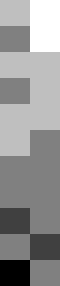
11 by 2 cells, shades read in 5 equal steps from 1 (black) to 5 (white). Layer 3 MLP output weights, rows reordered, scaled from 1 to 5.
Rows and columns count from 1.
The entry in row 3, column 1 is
4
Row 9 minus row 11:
1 0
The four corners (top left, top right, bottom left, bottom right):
4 5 1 3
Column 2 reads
5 5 4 4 4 3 3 3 3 2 3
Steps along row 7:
same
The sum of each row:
9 8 8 7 8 7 6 6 5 5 4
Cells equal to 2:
2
